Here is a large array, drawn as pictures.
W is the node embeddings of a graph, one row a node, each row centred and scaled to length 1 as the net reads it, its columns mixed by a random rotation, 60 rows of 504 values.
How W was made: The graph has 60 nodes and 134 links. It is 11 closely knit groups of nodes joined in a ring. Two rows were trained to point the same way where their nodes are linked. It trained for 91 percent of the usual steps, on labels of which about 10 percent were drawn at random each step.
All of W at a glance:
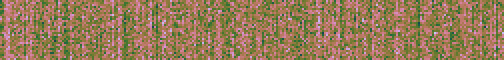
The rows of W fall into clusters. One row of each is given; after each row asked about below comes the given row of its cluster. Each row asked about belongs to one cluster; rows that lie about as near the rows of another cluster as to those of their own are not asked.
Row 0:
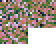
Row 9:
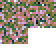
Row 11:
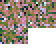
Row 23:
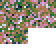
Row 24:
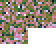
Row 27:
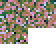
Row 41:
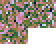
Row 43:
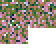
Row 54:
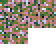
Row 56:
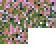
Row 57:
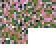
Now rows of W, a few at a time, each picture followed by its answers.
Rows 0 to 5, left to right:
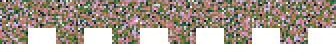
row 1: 57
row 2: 54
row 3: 57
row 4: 54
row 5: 24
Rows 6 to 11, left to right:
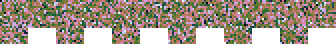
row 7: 27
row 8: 56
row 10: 57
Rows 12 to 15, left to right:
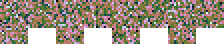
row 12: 0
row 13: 0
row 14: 24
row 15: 57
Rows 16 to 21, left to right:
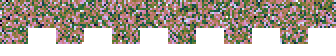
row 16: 0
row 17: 41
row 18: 41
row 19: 41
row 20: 27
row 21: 9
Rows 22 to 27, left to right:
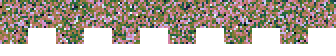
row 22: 27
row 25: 23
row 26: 57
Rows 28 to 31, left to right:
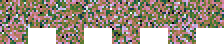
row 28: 0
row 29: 43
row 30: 24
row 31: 0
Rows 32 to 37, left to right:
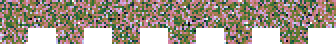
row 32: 9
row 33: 9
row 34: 54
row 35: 57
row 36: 9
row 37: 11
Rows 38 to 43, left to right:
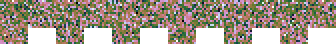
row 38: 43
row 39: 56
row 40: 11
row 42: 56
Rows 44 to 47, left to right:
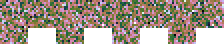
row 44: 27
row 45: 11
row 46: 9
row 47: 41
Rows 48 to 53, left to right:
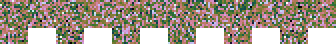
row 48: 43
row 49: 23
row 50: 56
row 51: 11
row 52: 43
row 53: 23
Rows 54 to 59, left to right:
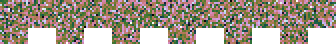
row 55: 27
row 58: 0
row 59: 41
